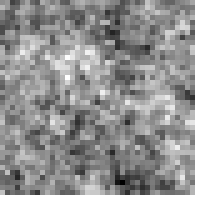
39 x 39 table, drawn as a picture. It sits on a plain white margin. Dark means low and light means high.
Odd rows or columns: none. Slope: none. Ninth with the lowest average: bottom middle. Grain: blotchy. Histogram: bell-shaped.
